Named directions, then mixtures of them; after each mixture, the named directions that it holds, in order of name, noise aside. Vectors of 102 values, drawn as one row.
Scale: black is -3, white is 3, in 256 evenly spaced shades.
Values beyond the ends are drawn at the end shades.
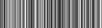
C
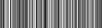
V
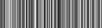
C, V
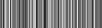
V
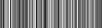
V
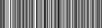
C, V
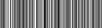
C, V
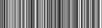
C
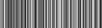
C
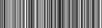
C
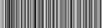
C, V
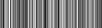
V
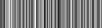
C, V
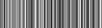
C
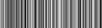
C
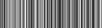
C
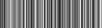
C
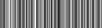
C, V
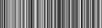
C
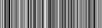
V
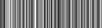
C, V
